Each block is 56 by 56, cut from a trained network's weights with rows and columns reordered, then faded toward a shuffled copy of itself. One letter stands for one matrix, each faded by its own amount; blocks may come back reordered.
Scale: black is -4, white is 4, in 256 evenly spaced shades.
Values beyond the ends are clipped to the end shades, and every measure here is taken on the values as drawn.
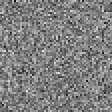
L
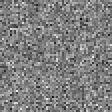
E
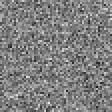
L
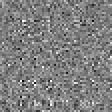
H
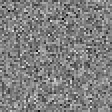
L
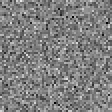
E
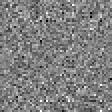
H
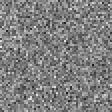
L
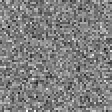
L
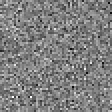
E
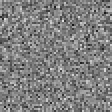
L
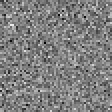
E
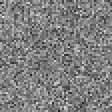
L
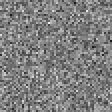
L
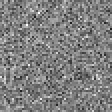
E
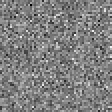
E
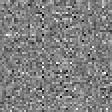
H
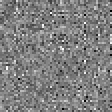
H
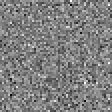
E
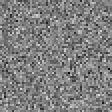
L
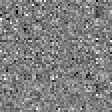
H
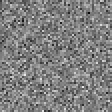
L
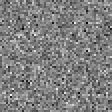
E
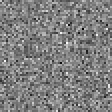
E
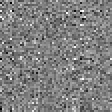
H
